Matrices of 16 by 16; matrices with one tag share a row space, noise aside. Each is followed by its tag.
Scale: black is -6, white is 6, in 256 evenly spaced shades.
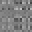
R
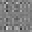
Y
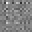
Y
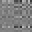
R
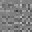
R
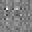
Y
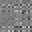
R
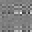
R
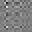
Y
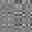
R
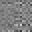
R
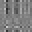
Y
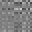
R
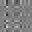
Y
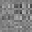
R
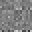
R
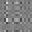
Y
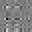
Y
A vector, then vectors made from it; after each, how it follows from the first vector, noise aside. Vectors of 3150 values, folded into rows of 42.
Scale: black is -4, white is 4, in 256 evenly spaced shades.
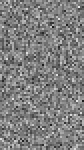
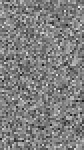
sign-scrambled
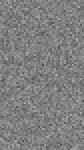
shrunk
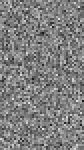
copied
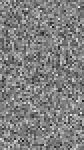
copied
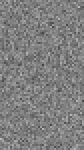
shrunk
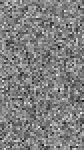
sign-scrambled
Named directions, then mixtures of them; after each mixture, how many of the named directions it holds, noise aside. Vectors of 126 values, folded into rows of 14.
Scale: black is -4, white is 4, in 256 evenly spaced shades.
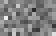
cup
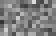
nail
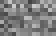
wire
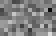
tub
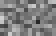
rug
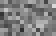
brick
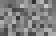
one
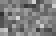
two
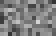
one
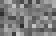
three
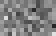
one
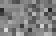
two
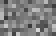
two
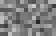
one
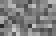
three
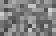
three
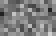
two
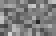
one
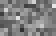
two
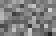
two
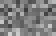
three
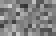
two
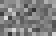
three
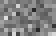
one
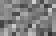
two
